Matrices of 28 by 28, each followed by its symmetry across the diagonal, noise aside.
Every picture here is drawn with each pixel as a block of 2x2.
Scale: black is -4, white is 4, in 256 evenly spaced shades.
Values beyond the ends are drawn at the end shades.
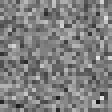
antisymmetric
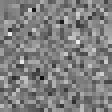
antisymmetric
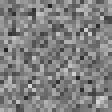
symmetric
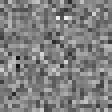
antisymmetric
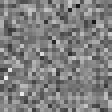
antisymmetric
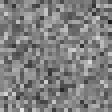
antisymmetric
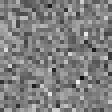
antisymmetric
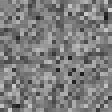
symmetric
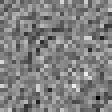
symmetric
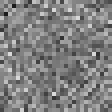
symmetric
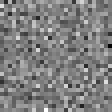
antisymmetric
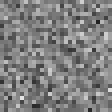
antisymmetric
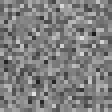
antisymmetric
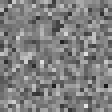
antisymmetric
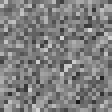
symmetric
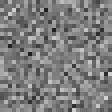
symmetric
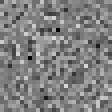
symmetric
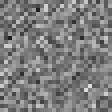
symmetric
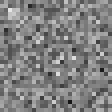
symmetric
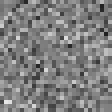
antisymmetric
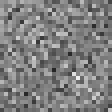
symmetric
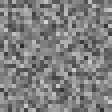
antisymmetric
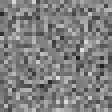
antisymmetric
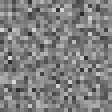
antisymmetric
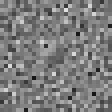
symmetric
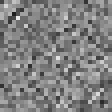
symmetric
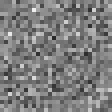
symmetric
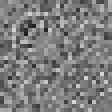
symmetric
